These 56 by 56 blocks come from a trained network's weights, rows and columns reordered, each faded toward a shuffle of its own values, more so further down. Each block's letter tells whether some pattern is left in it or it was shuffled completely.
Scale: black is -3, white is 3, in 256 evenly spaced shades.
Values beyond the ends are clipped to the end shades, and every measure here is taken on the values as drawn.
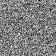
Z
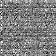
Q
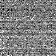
Q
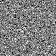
Z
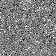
Z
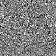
Q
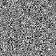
Q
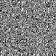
Q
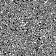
Z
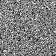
Z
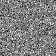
Z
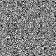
Q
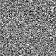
Q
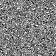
Z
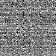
Q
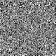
Q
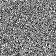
Z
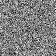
Z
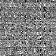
Q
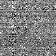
Q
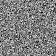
Z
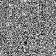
Q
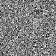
Q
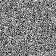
Z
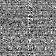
Q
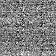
Q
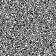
Z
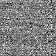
Q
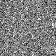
Q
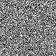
Z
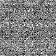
Q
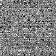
Q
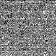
Q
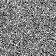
Z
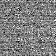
Q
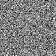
Q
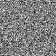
Q
